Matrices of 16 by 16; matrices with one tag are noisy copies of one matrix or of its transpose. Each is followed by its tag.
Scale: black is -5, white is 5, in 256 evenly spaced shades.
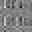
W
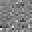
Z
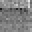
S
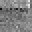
S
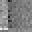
S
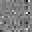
Z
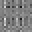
W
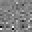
Z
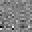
Z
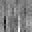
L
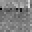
S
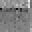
S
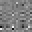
Z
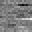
L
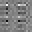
W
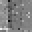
S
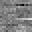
L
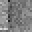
S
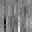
L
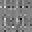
W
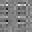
W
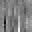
L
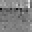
S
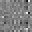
Z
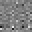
Z
